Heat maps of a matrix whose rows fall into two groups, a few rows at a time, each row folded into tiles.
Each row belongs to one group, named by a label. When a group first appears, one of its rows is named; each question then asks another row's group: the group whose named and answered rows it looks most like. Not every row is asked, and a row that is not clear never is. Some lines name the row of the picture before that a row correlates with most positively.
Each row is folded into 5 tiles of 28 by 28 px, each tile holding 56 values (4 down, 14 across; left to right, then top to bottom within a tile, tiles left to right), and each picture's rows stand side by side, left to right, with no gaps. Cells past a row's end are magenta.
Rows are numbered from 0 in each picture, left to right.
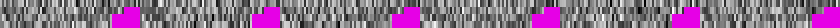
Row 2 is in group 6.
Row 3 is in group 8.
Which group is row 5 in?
8
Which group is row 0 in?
6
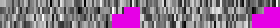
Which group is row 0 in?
6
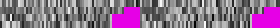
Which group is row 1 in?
6
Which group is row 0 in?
6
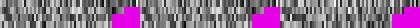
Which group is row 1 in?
8
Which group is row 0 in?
8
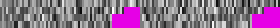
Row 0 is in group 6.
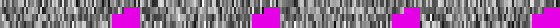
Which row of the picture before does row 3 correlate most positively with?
1
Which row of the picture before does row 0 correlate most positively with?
1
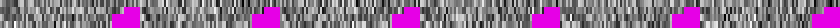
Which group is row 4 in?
6
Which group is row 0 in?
8
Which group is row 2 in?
6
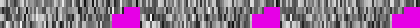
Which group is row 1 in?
6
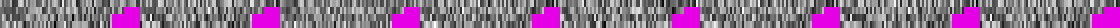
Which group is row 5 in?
8
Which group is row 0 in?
6
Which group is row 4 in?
8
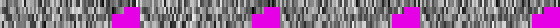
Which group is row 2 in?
6
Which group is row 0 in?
8
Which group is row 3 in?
6
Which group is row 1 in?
8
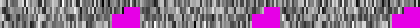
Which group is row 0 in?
8
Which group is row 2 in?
6
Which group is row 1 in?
8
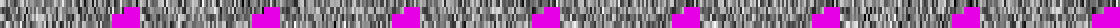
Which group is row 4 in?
8
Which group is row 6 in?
8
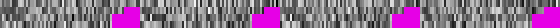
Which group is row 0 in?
6
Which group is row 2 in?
6
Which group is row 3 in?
8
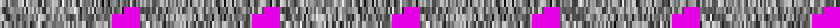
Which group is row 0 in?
8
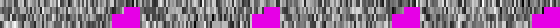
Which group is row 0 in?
8
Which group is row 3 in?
8
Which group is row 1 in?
6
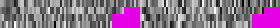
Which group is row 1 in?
8
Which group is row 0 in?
8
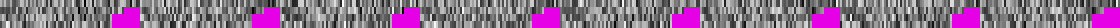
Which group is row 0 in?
6
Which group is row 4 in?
6
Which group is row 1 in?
8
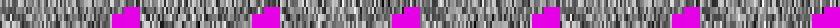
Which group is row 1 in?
6
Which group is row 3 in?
6
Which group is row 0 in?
6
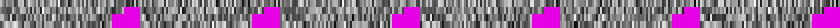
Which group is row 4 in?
6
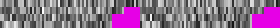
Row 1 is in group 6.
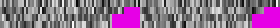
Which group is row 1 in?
8
